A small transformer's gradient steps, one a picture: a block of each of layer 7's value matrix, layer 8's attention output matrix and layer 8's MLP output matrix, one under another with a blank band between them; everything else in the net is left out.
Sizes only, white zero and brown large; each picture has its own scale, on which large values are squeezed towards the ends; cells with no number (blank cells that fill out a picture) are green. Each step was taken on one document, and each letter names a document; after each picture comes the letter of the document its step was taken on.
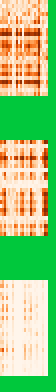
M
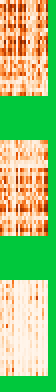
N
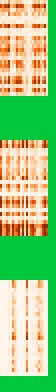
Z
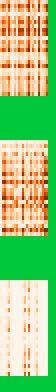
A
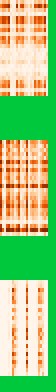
Z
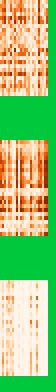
N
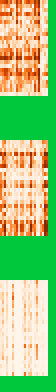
M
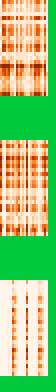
Z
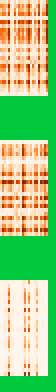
A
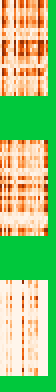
N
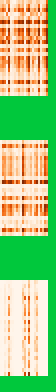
A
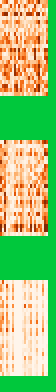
M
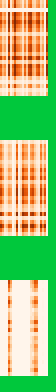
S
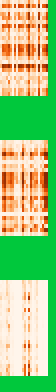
A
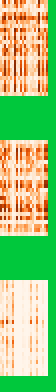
N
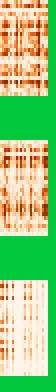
M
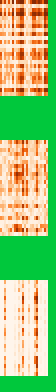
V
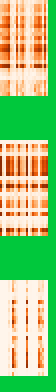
Z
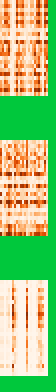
Z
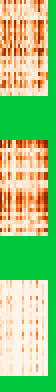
N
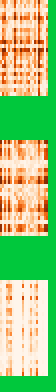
N
